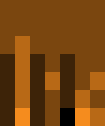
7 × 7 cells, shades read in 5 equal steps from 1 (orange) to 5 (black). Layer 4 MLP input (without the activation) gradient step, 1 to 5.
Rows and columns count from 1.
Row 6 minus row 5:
0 0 0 1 0 -1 1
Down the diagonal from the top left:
3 3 3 3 4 2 2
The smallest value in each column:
3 1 3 2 3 1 2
